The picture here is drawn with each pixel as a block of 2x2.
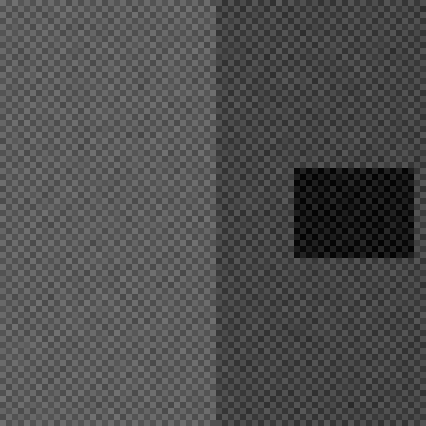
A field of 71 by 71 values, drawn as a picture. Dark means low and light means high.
The middle right is the ninth with the lowest average. A vertical seam about 50% of the way across splits the table, and the left part is higher. On average the colour sits 30% of the way up the scale. In the middle right lies a patch that is lower than the rest.
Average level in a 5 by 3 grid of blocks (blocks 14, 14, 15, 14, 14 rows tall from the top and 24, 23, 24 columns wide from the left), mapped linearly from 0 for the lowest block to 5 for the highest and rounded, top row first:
5 4 3 | 5 4 3 | 5 4 0 | 5 4 3 | 5 4 3
